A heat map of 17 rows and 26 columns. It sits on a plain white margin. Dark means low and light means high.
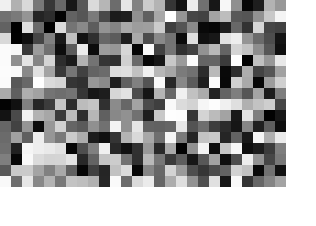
No regular stripes run through it. The histogram is flat. Overall the values sit about 50% of the way up the scale. Neither half mirrors the other. The grain is fine, like static. No overall slope runs across the table. There is no seam.
